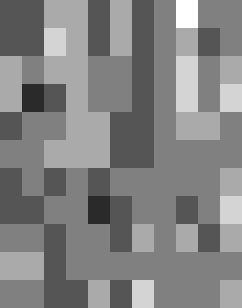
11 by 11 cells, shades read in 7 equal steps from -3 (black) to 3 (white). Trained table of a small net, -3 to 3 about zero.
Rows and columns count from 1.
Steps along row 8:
same up same down up up same down up up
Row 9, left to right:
0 0 -1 0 0 -1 1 0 1 -1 1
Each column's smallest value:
-1 -2 -1 -1 -2 -1 -1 0 -1 -1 0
